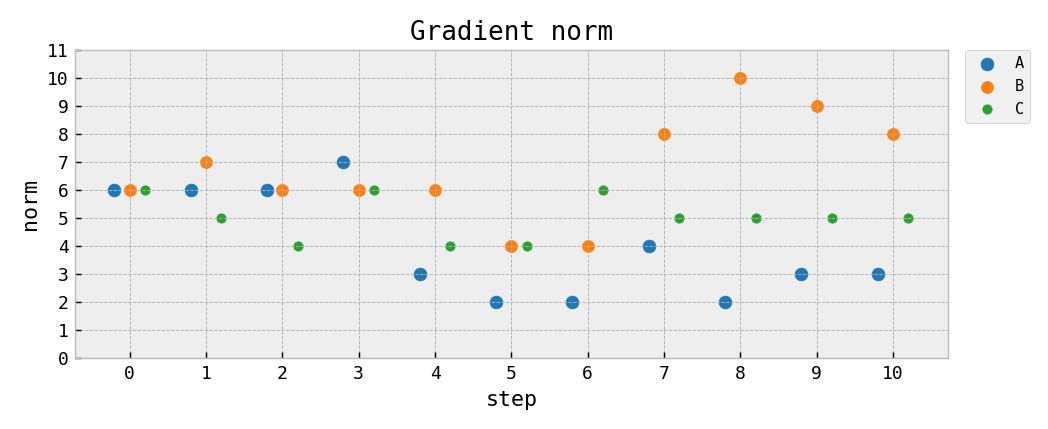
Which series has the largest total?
B
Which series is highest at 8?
B
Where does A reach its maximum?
3
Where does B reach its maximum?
8
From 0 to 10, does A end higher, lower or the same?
lower
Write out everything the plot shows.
Title: Gradient norm
x-axis: step, ticks 0 1 2 3 4 5 6 7 8 9 10
y-axis: norm, ticks 0 1 2 3 4 5 6 7 8 9 10 11
Legend: A, B, C
Values:
A: 6 6 6 7 3 2 2 4 2 3 3
B: 6 7 6 6 6 4 4 8 10 9 8
C: 6 5 4 6 4 4 6 5 5 5 5
